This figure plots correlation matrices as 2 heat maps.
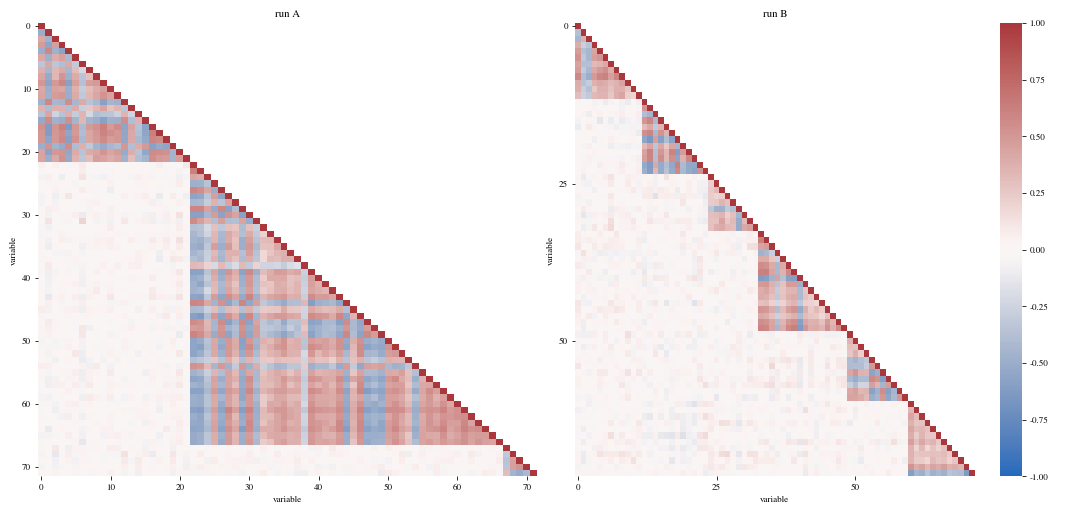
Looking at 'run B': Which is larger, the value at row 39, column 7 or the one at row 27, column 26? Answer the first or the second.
the second
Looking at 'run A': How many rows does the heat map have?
72
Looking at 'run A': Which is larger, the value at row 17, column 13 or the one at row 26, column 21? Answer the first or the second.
the first
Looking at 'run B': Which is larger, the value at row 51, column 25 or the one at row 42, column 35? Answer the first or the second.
the second
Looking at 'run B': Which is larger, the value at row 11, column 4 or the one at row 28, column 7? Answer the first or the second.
the first
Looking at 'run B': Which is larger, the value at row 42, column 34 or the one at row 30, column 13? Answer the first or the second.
the first
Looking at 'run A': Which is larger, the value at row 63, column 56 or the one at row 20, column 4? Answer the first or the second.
the first
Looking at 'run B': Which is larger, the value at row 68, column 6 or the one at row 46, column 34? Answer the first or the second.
the second
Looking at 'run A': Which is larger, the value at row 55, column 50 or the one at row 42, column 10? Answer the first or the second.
the first
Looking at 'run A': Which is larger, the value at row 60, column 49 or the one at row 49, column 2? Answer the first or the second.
the second
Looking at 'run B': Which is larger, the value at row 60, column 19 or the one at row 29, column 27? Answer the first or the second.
the first
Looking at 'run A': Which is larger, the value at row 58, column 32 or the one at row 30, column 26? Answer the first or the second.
the first
